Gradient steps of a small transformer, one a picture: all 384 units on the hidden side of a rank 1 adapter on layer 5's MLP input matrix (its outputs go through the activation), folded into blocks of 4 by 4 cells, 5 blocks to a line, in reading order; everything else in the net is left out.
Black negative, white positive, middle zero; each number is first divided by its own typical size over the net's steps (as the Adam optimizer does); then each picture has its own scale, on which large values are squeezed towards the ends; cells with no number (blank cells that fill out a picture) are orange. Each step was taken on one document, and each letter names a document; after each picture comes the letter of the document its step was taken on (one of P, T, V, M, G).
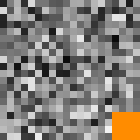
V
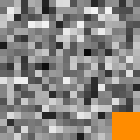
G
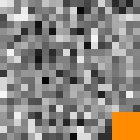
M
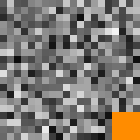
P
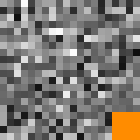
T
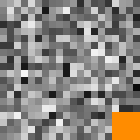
G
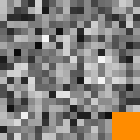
V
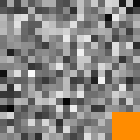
T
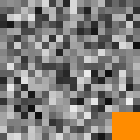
V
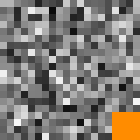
M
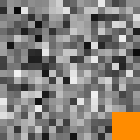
V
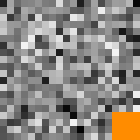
M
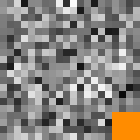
G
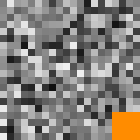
P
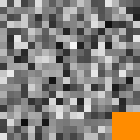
P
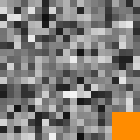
V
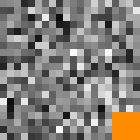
G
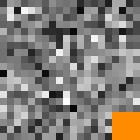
M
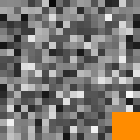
V
